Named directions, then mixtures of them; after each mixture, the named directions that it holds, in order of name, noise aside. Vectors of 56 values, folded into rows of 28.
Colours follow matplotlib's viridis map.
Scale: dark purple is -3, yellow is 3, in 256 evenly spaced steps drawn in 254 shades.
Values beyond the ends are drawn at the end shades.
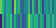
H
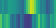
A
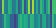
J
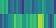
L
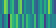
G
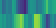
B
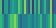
J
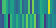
G, J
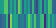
G, H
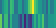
A, G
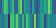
G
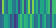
J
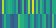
J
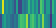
J, L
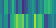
B, G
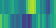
A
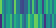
B, H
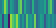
G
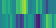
B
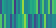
H, J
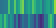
L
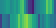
A
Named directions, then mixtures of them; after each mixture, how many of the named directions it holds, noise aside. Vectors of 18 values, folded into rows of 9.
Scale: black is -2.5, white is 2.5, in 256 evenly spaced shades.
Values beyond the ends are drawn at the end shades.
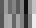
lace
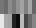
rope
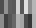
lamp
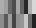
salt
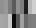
three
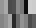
three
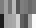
three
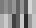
two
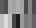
two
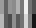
one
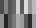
one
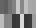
two
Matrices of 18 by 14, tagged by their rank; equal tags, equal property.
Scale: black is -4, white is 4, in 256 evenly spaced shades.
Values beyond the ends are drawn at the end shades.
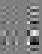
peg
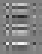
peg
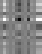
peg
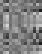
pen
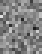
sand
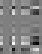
peg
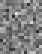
sand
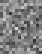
sand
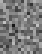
sand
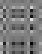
peg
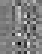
pen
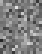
sand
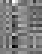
pen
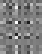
pen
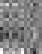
pen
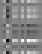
peg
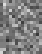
sand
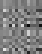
pen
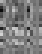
pen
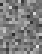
sand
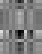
peg
